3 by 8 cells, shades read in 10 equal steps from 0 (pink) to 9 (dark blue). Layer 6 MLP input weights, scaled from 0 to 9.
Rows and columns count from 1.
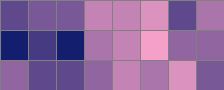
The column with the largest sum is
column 3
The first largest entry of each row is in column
1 1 2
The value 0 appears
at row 2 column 6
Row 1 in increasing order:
1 2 2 3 5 5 6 6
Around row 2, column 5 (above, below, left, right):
2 2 3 0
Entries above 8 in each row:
0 2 0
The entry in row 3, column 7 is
1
